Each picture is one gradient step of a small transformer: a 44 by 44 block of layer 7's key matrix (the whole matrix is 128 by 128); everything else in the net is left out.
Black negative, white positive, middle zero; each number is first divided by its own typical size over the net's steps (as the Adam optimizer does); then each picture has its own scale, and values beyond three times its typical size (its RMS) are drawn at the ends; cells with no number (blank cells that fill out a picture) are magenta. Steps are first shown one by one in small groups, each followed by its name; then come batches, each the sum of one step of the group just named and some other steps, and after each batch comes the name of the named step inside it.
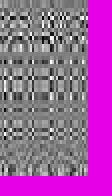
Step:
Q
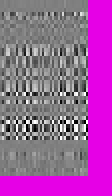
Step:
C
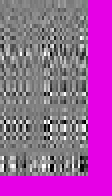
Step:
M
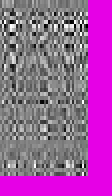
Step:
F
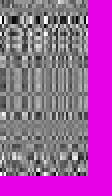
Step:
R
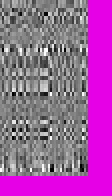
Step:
M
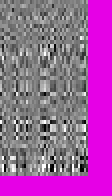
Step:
M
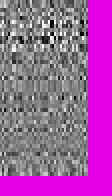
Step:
Q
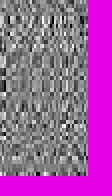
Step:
R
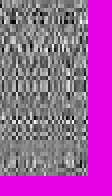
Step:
F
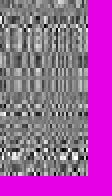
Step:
R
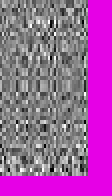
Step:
M
